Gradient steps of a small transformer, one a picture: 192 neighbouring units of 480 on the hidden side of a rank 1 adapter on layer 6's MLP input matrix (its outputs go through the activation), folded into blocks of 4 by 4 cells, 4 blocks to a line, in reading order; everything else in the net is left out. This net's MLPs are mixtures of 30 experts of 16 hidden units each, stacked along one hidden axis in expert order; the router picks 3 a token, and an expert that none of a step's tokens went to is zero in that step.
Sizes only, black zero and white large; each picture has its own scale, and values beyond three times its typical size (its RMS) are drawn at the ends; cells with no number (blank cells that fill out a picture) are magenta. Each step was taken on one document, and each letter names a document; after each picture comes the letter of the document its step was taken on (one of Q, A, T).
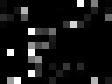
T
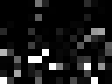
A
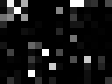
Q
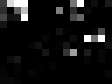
Q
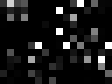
Q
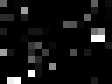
T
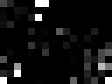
A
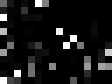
A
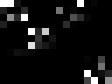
T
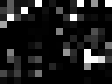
Q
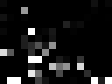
T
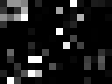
Q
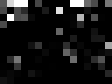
Q
